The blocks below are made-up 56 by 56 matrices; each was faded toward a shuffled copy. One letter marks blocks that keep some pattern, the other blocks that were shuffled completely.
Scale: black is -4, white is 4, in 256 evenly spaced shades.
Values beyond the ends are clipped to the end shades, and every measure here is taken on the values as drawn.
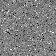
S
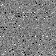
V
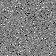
S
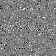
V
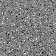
S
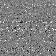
V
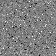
S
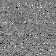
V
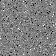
S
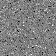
S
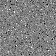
S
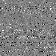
V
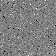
S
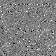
V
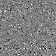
V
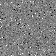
S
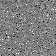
S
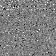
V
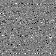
V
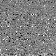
V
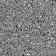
S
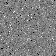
S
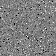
S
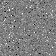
S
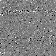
V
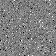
S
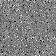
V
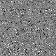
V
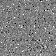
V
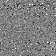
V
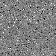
S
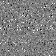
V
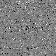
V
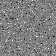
S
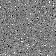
S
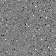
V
